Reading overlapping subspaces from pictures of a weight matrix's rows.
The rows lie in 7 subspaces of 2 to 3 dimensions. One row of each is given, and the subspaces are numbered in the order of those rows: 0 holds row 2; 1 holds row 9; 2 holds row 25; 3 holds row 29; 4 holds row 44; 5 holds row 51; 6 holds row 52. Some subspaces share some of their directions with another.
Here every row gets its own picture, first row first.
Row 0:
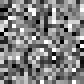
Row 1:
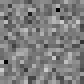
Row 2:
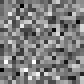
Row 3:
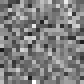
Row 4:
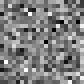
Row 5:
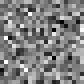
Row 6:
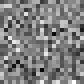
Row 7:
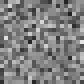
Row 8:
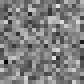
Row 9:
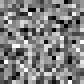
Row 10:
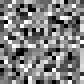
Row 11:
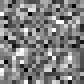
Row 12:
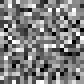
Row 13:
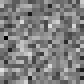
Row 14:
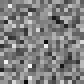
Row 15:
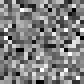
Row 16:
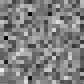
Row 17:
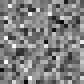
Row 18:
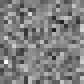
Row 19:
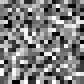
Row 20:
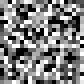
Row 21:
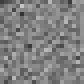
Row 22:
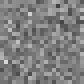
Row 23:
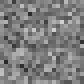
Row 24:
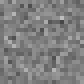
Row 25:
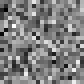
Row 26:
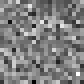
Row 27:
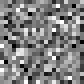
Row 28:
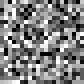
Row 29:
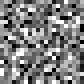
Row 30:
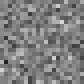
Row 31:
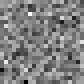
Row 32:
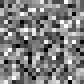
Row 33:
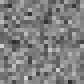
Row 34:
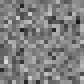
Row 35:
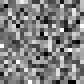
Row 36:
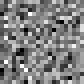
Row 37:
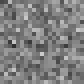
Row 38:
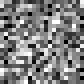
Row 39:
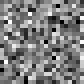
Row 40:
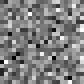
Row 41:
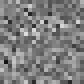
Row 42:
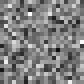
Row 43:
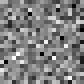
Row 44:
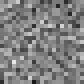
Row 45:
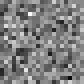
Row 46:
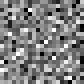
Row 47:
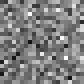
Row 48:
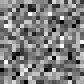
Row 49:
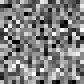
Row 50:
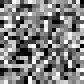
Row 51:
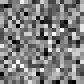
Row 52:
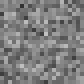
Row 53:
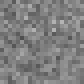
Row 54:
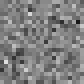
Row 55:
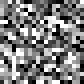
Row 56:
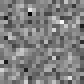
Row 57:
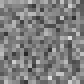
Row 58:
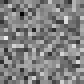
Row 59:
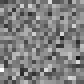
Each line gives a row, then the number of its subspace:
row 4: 3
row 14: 6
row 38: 1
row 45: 2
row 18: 0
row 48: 0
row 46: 3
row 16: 1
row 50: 1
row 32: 1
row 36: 2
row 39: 2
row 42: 5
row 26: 4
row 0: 2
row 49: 5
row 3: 4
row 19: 3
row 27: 2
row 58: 0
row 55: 4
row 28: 3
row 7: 4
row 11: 2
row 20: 3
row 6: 5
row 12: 5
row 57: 0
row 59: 0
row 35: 5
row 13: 1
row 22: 2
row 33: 5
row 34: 0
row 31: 0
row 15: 5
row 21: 0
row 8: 2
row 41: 4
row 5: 5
